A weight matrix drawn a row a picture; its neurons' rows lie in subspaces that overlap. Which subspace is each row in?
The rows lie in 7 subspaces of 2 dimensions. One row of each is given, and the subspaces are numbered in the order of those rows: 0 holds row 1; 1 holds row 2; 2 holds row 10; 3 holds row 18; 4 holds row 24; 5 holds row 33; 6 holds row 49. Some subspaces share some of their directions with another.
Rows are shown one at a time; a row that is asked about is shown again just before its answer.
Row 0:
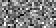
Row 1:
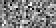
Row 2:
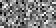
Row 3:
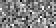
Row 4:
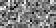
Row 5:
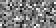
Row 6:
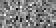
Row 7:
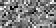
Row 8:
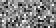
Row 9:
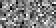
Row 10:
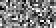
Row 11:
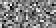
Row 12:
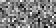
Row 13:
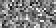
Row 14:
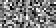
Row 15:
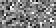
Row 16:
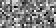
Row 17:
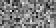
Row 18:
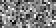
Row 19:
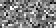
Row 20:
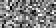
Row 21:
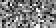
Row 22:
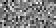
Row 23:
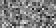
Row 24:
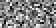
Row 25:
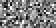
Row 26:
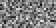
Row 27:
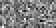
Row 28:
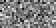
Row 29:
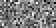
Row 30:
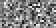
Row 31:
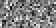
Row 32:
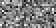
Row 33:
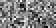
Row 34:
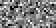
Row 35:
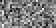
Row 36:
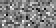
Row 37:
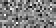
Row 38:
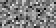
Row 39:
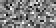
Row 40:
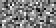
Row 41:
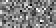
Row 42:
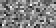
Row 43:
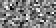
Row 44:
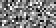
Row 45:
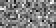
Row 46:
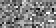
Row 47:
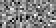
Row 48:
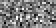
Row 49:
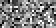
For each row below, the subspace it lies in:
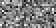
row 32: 6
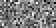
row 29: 3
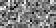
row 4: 2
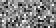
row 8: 5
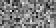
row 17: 6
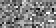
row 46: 6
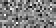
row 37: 4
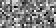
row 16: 6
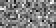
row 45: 2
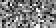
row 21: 5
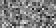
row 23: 0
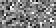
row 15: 0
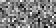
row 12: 5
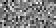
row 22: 4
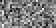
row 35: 0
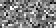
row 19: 2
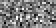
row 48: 3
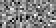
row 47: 3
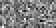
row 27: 1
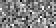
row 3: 5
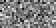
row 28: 3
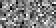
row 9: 1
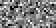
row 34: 2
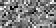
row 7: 2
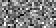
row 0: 4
